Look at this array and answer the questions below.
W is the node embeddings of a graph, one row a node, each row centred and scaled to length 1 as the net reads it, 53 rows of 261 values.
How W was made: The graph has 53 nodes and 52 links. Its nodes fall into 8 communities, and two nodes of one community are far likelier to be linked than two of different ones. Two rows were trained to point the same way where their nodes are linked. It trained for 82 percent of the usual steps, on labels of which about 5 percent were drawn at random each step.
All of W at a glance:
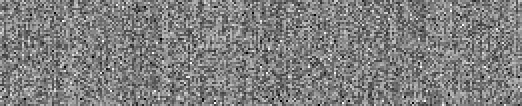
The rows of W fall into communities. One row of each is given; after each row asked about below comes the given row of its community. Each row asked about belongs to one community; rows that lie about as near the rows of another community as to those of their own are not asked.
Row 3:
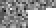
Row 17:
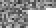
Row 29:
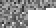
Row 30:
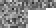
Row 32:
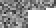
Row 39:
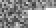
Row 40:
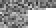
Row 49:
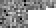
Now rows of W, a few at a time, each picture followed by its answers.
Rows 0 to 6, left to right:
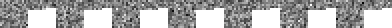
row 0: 30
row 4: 49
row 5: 17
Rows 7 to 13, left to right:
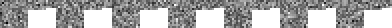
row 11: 29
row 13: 40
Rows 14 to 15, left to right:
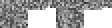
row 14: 30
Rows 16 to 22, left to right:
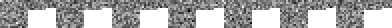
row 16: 30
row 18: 40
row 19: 49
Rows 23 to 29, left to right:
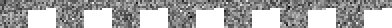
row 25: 29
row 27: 3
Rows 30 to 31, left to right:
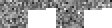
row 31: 39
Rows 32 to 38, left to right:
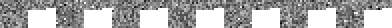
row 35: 29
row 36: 32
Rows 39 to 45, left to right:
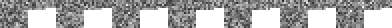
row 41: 32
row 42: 49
